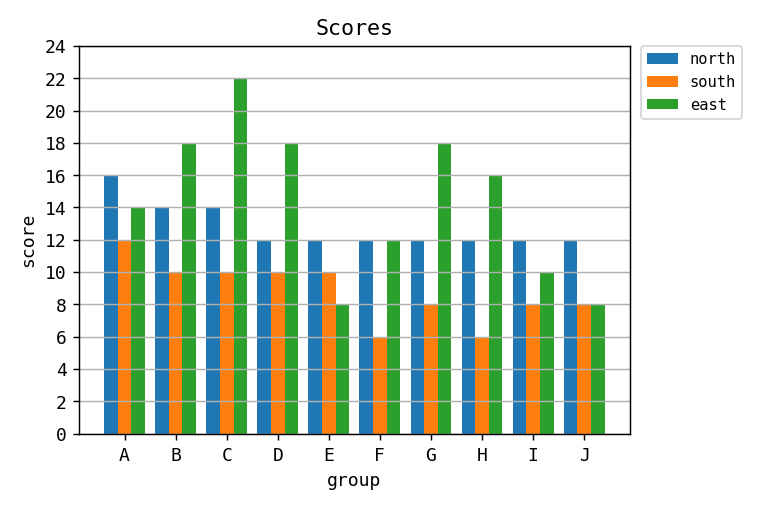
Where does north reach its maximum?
A
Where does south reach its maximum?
A
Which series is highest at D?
east
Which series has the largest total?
east
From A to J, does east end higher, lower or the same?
lower
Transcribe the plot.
Title: Scores
x-axis: group, ticks A B C D E F G H I J
y-axis: score, ticks 0 2 4 6 8 10 12 14 16 18 20 22 24
Legend: north, south, east
Values:
north: 16 14 14 12 12 12 12 12 12 12
south: 12 10 10 10 10 6 8 6 8 8
east: 14 18 22 18 8 12 18 16 10 8
